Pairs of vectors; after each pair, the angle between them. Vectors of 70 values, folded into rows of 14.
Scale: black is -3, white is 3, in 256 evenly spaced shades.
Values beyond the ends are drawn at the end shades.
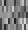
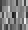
partly aligned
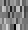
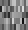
partly aligned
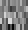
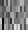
orthogonal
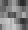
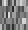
partly opposed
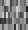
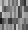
partly aligned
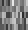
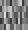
orthogonal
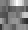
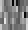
partly opposed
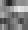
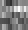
nearly parallel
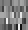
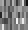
orthogonal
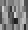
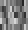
nearly opposite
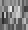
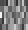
orthogonal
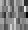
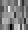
orthogonal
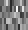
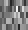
nearly parallel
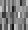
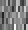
partly aligned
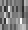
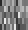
partly opposed
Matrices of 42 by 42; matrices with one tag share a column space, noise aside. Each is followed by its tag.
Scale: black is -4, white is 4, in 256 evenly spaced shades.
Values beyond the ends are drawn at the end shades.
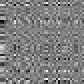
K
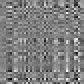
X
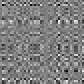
K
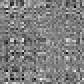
X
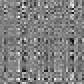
X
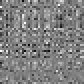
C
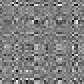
K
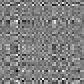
K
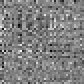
C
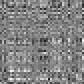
X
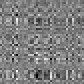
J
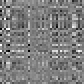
C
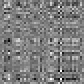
X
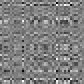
K
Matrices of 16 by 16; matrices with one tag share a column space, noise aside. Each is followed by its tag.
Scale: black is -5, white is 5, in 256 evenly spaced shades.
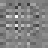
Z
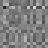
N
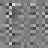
Z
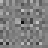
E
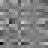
E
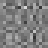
N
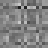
N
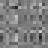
N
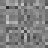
N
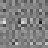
E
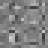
N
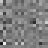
E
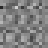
N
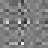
E
